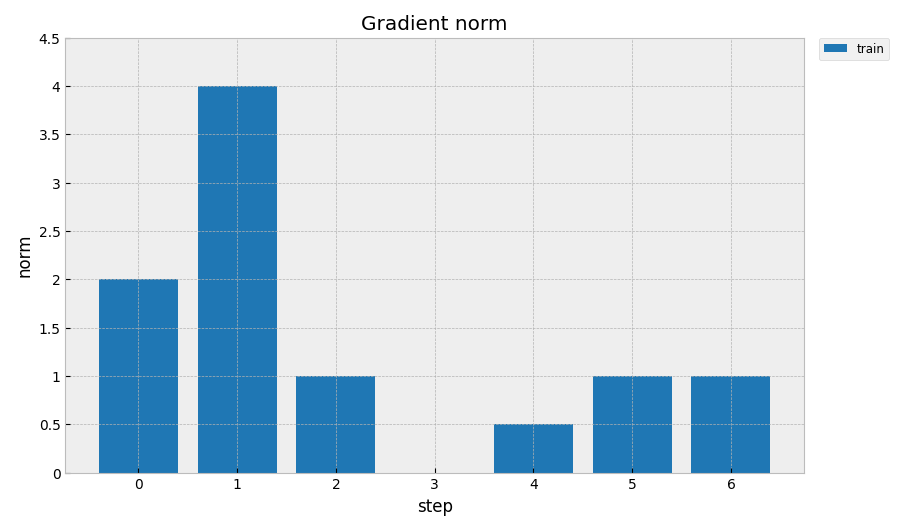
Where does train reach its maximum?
1
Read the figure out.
Title: Gradient norm
x-axis: step, ticks 0 1 2 3 4 5 6
y-axis: norm, ticks 0 0.5 1 1.5 2 2.5 3 3.5 4 4.5
Legend: train
Values:
train: 2 4 1 0 0.5 1 1
